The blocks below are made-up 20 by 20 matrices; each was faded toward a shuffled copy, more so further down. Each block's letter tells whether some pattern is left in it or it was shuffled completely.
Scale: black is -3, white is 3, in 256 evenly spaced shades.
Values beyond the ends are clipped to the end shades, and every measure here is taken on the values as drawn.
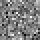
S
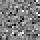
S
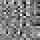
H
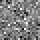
S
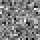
S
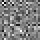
H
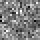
S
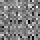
H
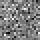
S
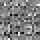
H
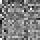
H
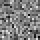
S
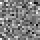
S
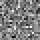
S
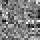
H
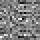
H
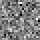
S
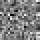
H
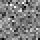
S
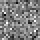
S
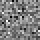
S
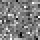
S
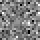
H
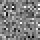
H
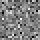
H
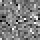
S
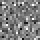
S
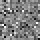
H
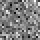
S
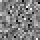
S
